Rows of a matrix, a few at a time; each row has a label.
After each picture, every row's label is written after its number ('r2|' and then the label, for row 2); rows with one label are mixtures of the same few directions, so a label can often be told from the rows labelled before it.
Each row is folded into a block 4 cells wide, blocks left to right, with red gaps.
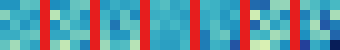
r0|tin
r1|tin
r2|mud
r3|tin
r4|mud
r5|tin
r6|mud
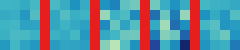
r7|mud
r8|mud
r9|tin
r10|mud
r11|mud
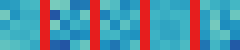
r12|tin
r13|tin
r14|tin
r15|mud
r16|mud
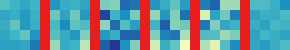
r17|mud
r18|mud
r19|tin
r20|mud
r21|tin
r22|tin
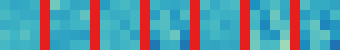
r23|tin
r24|tin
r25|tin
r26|mud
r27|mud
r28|mud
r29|mud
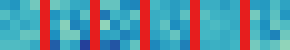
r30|tin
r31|mud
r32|tin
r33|mud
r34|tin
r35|mud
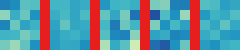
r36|tin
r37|mud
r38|mud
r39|tin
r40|tin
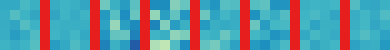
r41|mud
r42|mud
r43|mud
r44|tin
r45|tin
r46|tin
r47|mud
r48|mud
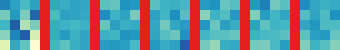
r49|mud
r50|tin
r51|tin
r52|mud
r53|tin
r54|tin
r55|mud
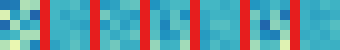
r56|tin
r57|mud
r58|tin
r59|mud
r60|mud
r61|mud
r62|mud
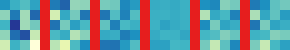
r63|mud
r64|tin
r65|tin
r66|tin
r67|tin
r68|tin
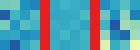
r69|tin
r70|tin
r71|mud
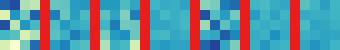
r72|tin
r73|tin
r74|mud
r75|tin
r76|tin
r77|tin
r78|tin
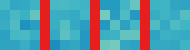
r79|mud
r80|mud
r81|tin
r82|tin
